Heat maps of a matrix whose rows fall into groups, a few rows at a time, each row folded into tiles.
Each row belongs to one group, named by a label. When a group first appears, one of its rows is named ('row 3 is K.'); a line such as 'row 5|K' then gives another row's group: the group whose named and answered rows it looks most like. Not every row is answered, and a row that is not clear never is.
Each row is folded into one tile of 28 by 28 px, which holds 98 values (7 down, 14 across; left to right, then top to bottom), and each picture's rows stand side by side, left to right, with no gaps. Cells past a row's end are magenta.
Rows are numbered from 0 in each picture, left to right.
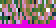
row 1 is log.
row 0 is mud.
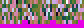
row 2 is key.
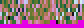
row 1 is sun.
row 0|mud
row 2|mud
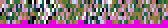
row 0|key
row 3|mud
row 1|log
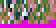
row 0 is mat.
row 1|key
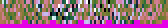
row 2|key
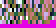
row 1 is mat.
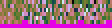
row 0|mat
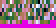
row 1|sun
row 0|key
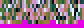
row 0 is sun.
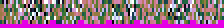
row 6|key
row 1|log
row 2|log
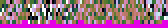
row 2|key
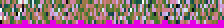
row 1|mat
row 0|mud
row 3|log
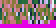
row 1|sun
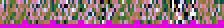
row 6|mat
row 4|key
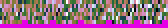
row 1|mud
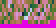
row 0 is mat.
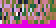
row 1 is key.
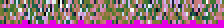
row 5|sun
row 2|mat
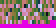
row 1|mat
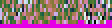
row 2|sun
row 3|sun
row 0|mud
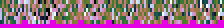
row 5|mat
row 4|mud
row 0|mud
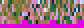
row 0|mat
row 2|mud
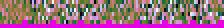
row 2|log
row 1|log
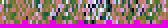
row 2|key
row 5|key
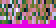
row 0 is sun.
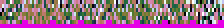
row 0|key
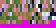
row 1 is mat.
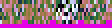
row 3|key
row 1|log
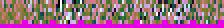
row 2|mat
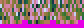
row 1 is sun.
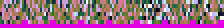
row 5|sun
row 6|mud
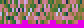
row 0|mud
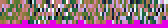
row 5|mud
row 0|key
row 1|log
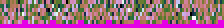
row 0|mat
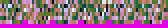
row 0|sun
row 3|mud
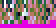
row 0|mat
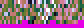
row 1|log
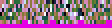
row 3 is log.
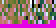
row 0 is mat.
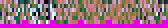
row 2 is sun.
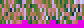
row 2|mud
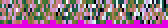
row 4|mat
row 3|sun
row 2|key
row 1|key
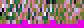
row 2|log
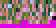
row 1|mat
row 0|sun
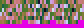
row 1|sun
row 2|sun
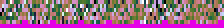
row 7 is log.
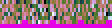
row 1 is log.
